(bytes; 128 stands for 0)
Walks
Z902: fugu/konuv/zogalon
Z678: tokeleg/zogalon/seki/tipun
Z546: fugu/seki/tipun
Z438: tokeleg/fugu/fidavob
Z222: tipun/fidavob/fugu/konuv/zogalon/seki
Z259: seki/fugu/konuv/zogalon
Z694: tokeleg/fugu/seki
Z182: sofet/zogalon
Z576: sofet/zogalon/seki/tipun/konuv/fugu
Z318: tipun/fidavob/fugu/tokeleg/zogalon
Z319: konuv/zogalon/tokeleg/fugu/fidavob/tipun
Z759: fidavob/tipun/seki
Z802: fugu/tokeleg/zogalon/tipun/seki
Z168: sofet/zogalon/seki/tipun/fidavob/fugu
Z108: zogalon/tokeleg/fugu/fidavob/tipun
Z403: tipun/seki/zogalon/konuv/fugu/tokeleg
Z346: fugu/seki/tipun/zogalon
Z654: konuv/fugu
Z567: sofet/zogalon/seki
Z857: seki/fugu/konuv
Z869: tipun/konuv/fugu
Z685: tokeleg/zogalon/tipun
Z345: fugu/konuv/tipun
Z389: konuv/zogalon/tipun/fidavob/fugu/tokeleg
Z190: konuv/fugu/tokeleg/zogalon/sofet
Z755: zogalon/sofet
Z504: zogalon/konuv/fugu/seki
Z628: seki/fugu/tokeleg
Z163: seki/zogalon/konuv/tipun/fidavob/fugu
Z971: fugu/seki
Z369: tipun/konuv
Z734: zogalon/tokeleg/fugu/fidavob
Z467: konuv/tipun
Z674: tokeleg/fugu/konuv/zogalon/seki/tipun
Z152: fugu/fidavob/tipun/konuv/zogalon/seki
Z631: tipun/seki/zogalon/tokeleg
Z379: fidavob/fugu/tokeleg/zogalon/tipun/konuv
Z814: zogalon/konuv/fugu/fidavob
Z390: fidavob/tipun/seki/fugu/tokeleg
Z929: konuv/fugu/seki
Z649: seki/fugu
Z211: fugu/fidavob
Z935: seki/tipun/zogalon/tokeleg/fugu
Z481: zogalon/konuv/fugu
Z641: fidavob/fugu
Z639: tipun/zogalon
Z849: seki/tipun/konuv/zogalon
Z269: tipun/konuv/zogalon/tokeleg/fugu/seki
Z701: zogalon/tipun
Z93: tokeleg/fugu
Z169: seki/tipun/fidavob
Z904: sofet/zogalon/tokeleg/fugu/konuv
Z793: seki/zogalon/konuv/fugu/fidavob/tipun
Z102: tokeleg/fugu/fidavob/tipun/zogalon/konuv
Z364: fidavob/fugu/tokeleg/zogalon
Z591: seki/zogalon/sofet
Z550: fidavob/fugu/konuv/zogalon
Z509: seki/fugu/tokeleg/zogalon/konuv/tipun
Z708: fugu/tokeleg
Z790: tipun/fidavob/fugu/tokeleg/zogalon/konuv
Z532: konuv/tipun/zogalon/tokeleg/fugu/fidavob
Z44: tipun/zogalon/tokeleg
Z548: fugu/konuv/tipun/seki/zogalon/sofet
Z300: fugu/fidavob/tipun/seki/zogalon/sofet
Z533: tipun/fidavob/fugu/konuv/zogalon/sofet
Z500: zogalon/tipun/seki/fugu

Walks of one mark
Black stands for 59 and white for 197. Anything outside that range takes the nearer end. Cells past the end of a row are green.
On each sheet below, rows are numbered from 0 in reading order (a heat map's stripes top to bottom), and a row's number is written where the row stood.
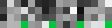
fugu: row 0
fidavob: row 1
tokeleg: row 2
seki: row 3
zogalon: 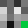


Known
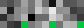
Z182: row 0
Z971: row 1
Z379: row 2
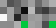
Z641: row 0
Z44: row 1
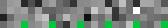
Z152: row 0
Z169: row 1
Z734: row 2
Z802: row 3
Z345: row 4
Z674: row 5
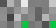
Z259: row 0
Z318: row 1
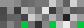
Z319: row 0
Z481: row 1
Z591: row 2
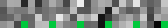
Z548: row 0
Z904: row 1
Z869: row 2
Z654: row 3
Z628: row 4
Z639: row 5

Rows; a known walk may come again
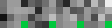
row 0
Z152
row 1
Z182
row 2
Z169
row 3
Z259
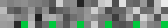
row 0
Z631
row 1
Z755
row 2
Z685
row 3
Z935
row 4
Z902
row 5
Z869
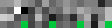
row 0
Z93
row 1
Z532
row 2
Z929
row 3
Z701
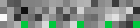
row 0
Z641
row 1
Z793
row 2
Z509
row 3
Z222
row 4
Z500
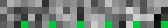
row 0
Z389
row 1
Z550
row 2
Z102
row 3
Z790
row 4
Z504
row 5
Z654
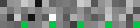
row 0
Z849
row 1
Z567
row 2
Z318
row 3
Z269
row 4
Z576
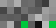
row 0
Z190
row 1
Z814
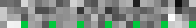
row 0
Z857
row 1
Z44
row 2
Z163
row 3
Z168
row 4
Z548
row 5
Z674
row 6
Z369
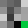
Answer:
Z639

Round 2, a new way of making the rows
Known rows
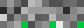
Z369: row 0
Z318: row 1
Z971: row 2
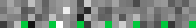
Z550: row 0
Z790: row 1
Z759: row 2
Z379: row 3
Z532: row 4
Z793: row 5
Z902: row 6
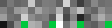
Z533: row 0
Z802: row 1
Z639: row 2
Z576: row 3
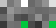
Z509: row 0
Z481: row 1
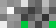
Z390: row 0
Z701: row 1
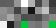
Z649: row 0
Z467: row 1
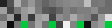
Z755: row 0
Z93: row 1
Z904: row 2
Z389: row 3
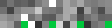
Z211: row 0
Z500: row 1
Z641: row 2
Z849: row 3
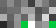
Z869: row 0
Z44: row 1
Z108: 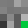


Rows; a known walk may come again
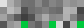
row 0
Z364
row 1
Z576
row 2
Z641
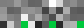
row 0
Z734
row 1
Z649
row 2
Z379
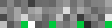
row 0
Z168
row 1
Z300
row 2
Z403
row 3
Z814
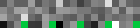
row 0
Z533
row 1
Z654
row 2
Z190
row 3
Z481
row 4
Z346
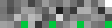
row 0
Z708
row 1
Z591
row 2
Z369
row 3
Z628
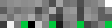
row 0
Z904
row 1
Z269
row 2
Z685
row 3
Z259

